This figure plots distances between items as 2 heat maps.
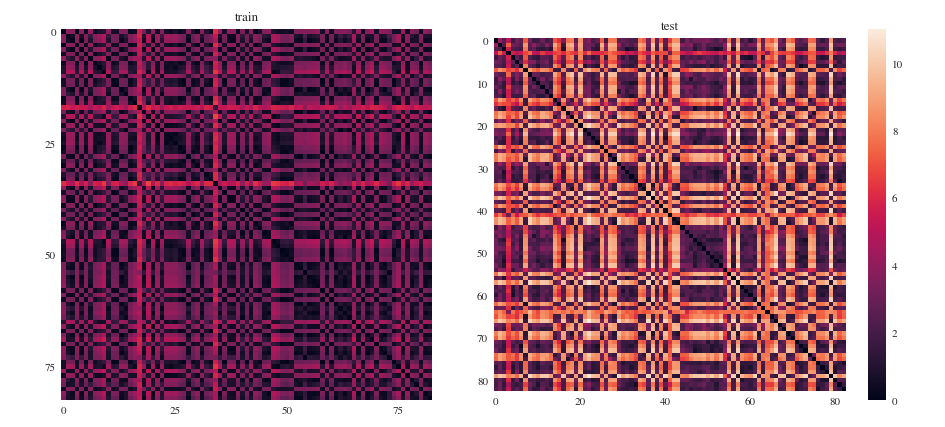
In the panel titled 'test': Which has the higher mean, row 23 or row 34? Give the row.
34
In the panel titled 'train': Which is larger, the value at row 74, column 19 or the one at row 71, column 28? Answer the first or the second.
the first
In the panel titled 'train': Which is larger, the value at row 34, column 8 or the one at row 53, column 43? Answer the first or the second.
the first
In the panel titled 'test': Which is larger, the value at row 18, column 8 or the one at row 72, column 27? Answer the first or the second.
the first
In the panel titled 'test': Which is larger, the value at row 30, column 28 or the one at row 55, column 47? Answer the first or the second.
the second
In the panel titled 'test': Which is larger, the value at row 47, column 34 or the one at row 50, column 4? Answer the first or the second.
the first
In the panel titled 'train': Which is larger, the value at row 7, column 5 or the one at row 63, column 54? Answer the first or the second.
the second
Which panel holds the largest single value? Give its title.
test
